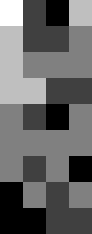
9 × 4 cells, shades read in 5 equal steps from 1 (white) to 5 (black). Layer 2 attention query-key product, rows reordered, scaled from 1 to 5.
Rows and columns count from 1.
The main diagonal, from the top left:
1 4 3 4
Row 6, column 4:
3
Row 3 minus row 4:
0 1 -1 -1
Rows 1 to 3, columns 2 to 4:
4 5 2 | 4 4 3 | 3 3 3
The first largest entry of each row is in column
3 2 2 3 3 1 4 1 1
